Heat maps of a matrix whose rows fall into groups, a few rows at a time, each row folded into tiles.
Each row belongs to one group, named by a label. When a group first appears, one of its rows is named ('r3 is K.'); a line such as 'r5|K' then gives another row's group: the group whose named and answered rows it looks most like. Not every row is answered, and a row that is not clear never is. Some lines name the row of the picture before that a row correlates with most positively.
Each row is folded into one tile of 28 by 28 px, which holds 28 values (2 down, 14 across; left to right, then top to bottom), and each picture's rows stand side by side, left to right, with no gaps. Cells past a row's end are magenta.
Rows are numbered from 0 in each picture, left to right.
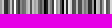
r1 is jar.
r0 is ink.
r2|ink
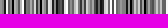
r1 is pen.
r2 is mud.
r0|pen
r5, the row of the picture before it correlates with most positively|3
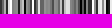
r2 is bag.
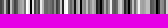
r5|jar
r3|jar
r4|jar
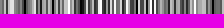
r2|bag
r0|bag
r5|mud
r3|ink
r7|jar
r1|pen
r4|ink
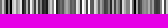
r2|mud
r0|ink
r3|bag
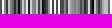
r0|jar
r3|mud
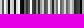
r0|bag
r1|ink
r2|ink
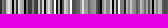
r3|jar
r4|pen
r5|pen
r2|ink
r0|pen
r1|mud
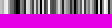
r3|pen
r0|jar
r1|pen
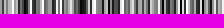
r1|ink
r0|bag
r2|bag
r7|mud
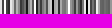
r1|pen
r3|bag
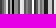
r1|mud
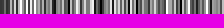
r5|ink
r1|pen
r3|jar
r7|mud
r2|pen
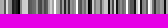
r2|pen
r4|ink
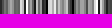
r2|jar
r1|jar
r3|bag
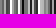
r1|bag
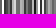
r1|mud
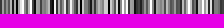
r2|ink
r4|bag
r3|ink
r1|ink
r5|mud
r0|pen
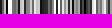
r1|jar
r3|mud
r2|pen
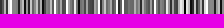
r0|mud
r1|jar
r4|mud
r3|ink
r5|ink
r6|bag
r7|mud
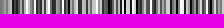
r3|bag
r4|pen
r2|pen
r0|jar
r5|mud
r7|mud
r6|bag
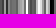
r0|mud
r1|bag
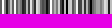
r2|ink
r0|ink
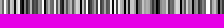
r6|pen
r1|ink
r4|pen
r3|ink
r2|ink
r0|bag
